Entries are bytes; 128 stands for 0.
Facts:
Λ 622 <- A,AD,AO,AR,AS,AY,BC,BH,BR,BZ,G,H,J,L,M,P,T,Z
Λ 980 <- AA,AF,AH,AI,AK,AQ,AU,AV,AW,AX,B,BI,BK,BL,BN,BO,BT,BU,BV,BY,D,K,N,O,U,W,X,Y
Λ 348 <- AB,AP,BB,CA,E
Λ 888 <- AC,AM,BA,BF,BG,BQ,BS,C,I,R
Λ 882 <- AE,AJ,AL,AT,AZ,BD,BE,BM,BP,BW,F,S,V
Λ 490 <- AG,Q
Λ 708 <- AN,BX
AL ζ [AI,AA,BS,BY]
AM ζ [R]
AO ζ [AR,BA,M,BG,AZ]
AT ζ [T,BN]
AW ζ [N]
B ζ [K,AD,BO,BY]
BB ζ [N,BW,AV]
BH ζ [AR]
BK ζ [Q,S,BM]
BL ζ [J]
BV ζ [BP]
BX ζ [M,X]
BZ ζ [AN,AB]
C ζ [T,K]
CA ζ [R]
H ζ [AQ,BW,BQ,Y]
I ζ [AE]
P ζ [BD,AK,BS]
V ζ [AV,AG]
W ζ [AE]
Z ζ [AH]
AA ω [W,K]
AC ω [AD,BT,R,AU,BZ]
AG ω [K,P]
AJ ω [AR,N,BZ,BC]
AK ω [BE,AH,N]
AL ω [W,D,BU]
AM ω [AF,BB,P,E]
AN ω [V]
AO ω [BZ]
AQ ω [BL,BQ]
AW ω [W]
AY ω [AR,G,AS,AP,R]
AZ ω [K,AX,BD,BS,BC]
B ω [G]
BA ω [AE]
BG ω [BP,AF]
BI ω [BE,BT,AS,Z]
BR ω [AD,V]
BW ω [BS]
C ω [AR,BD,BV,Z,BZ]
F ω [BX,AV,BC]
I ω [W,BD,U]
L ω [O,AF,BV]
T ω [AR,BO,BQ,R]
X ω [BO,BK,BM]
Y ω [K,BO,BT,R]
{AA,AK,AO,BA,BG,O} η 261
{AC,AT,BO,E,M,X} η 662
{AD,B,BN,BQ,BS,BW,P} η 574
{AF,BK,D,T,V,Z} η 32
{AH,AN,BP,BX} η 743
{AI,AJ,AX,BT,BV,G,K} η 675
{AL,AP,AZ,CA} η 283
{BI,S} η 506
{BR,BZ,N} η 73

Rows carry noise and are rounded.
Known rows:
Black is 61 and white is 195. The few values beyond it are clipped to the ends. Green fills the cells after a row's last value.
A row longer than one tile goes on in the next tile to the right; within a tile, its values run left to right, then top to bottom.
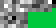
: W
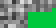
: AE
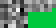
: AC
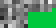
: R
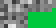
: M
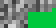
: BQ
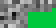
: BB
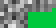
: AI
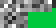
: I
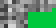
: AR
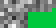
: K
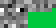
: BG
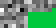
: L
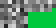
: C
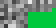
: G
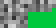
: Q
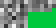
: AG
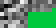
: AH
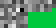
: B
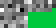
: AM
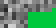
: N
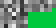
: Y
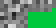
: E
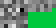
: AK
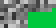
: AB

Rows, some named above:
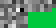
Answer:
B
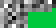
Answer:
AW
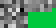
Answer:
BI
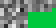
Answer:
BW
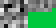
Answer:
AN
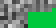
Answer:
AP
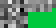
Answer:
AO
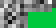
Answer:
AL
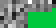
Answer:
BV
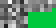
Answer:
AY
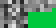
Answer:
T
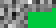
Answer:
BP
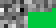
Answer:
BR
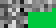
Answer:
AJ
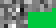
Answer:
X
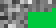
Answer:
AT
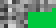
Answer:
AR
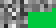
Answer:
Y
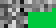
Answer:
AJ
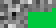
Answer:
E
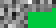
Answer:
BP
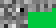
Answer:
BA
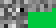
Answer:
AK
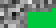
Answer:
AF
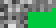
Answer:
BO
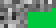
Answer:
BL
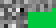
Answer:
AK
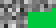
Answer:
AQ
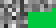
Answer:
Y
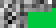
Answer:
AL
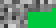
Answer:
J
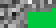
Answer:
V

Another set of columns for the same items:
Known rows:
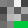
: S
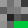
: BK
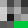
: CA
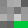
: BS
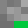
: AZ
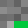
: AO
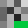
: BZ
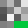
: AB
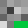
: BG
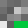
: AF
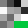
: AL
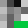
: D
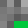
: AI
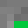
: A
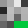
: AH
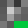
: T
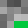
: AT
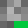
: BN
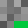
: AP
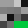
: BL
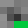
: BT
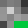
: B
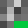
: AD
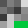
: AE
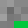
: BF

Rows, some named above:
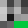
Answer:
CA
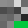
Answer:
BM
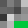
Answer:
AE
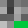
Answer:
BB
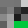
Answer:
BR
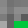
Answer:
AG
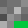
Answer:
L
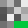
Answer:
AB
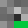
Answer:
Z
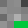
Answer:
P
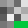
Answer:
AB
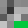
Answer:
E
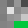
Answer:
BX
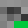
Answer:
N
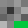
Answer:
O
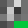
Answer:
AD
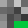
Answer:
Q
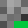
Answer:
AQ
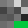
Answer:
BM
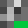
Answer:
AD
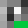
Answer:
AM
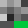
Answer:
R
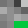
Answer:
AA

